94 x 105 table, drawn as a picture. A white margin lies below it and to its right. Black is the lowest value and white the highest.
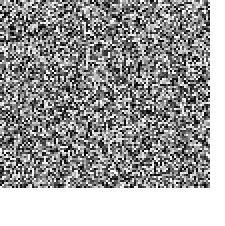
Grain: fine. Mirror symmetry: none. Histogram: flat. Average level on the scale: 50%. Odd rows or columns: none. Stripes: none.
